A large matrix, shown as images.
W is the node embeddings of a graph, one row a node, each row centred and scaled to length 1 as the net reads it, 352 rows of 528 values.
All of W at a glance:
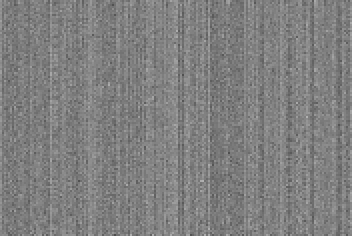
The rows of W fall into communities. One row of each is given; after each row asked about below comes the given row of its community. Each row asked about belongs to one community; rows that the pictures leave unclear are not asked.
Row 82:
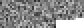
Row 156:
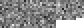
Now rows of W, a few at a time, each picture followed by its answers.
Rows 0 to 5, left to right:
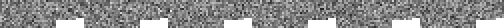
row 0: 156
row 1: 156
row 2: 156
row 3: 156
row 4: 156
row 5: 156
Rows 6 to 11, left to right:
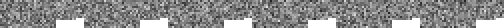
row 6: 156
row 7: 156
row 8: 156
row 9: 156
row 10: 156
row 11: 82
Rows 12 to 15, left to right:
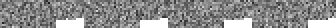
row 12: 82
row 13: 82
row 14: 156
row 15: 82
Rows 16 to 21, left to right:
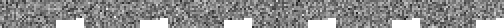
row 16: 156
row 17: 156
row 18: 156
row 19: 82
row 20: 82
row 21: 156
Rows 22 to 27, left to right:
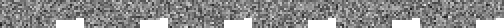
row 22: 156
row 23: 156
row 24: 82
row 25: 156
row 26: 156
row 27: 156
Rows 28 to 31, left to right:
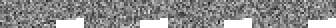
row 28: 156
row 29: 82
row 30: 82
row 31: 82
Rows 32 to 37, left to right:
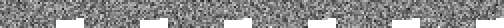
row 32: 156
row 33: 156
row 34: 156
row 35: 82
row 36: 82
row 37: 82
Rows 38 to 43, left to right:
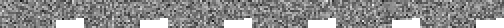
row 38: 82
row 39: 156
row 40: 82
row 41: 82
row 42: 156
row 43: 156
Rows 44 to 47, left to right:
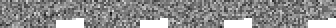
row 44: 156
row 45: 156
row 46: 82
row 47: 82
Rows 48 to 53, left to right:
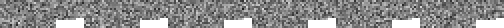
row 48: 82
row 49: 82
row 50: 156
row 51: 156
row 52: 156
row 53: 82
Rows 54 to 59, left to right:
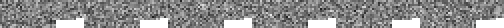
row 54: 156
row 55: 156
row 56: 156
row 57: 156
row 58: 82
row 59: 82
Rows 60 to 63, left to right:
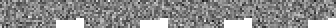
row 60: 156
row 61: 82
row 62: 82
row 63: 82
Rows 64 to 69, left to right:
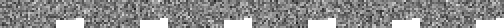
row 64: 156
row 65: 82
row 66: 156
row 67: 156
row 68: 82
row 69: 156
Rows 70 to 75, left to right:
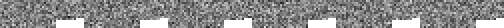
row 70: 82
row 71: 156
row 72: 156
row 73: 82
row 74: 82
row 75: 82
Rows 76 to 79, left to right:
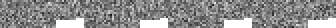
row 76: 156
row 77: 82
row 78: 156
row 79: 156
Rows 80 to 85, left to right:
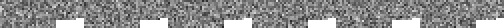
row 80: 82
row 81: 82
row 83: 82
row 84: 156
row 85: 82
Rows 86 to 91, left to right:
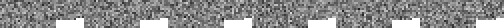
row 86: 82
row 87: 82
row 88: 82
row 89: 82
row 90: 82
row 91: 156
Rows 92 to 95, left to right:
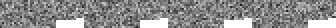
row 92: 82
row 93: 82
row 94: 156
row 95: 156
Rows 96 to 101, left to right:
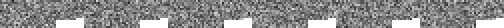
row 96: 156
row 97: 82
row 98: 82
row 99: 82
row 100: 82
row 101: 156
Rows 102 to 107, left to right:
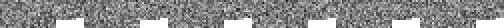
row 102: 156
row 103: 156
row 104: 156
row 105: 82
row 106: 156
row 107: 156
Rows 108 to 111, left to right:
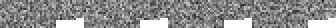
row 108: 82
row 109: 156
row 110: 82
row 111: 82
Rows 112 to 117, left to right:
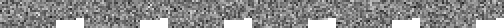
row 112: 156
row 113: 82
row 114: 82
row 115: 156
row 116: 156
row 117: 82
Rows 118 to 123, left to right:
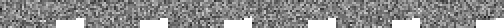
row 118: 156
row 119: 82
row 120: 156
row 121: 156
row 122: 82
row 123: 82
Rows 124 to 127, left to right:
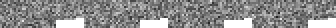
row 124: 156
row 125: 156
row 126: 82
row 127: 156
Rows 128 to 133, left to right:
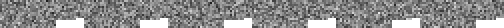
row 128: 156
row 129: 82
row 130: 82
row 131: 82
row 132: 82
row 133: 156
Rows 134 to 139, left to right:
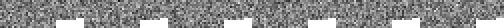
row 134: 82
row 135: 82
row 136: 156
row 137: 82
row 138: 82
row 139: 156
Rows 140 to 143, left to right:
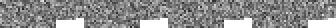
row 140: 82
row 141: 82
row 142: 156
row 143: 82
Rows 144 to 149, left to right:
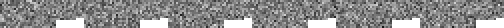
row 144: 156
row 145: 156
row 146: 156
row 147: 82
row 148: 156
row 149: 156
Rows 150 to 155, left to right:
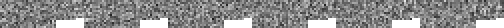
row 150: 82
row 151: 82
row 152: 156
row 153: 82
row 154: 82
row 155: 82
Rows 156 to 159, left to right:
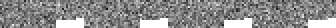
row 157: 82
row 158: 156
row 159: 82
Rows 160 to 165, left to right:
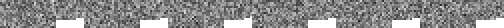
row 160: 82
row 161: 82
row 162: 82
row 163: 82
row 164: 82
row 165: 156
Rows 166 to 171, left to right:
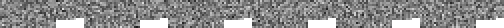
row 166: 82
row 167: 82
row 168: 82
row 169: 156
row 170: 82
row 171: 82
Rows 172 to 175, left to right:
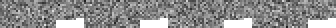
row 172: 156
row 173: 156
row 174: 82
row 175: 82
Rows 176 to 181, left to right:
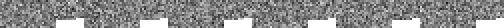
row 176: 82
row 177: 82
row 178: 156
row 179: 82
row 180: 82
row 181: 82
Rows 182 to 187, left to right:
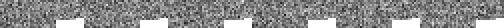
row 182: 156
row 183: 82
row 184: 82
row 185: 156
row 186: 156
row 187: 82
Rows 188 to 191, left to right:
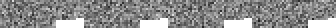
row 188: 82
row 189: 82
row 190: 82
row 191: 156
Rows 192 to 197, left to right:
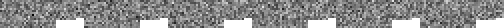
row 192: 156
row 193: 82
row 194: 82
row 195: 82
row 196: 156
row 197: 156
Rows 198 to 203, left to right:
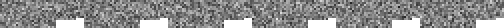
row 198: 156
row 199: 156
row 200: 82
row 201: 156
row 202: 156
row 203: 156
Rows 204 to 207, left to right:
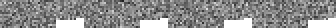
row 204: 156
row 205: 82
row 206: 156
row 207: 82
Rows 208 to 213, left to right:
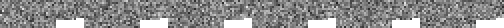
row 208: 156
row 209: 82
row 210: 82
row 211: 82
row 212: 82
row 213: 156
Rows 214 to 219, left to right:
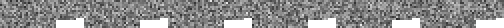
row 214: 82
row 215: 156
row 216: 82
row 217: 82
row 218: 156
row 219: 156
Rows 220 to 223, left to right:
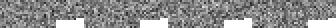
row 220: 82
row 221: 156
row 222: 156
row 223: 82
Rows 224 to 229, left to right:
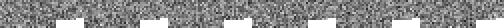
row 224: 82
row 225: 156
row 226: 82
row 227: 82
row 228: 82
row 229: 82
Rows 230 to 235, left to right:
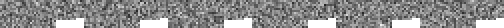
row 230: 82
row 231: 82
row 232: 156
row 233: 82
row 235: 82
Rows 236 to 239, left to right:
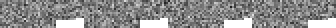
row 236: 156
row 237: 82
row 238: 156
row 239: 82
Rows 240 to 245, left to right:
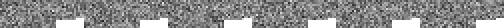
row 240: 156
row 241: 156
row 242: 156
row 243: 156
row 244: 156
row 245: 82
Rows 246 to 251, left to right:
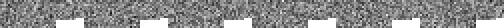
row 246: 156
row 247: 156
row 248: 82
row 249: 156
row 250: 82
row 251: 82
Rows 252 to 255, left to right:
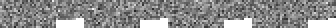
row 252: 82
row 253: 156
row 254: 156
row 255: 82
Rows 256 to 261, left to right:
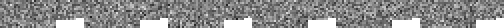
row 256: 82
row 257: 156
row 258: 82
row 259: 156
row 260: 156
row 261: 156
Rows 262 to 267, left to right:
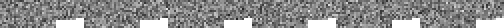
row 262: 82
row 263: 82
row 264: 82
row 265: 156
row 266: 156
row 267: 156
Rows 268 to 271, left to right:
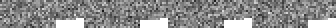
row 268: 156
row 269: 82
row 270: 82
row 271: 82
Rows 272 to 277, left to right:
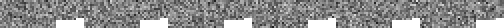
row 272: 82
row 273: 156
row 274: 82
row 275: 156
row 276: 156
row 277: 82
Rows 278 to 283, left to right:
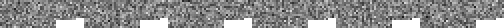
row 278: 156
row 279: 82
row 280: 82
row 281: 82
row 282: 82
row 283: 156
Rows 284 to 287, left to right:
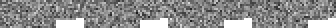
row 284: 156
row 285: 82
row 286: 82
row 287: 82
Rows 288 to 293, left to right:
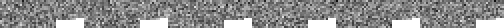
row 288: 82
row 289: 156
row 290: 82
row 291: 156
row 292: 156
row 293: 156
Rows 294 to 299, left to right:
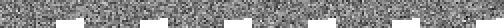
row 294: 82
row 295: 82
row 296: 156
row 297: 82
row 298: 156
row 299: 156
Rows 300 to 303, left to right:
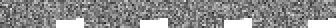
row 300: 156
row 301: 82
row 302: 156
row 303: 82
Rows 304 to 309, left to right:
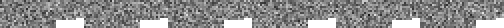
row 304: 156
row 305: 82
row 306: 156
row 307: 82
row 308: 156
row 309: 156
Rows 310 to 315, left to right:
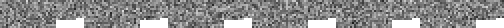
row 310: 156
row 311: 82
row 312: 156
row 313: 82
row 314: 82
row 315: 82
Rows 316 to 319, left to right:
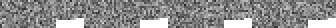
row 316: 82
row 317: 82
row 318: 82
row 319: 156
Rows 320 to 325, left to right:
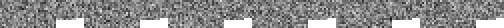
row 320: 82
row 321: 82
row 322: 82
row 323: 156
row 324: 82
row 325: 156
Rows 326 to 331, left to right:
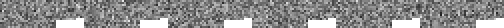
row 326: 156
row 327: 156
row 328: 156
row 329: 82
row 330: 156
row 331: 156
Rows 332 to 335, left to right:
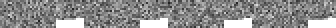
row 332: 156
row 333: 156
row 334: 156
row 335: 156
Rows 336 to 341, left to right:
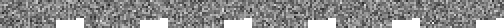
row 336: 156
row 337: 82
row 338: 82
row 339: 82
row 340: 82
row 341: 156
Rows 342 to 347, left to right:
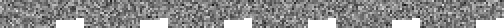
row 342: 82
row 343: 82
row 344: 82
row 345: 156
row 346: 156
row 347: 82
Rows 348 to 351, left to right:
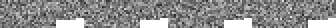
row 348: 156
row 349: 82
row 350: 82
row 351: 156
